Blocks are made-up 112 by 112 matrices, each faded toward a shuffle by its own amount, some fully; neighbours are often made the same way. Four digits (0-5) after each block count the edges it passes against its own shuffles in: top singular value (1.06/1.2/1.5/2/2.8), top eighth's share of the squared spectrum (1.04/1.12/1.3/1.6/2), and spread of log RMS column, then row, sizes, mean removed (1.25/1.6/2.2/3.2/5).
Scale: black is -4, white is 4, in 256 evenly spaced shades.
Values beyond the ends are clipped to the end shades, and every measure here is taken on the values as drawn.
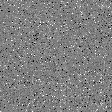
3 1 0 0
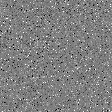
3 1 0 0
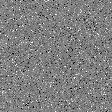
3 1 0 0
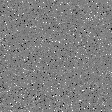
0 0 0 0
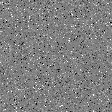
0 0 0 0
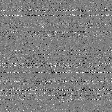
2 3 0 4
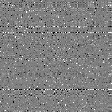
5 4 2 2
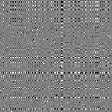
5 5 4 4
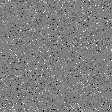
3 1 0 0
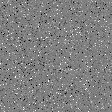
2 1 0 0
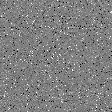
3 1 0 0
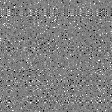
5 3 2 2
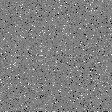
3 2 0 0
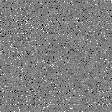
4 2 1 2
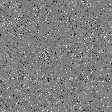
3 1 0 0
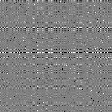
5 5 3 3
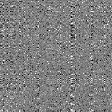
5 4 3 2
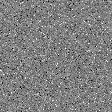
2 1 0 0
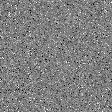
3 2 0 0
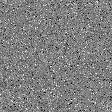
1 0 0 0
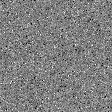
0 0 0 0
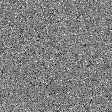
0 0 0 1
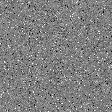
1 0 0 0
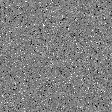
0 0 0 0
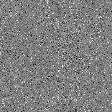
1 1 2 0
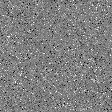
0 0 0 0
